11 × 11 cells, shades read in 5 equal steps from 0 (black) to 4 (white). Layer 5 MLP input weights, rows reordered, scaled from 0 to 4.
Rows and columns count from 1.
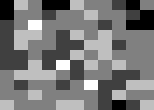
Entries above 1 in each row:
6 7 7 9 7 7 7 8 7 10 8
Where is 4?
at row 3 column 3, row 7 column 5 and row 9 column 7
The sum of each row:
15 17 18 24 21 20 23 22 22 23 22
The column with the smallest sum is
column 1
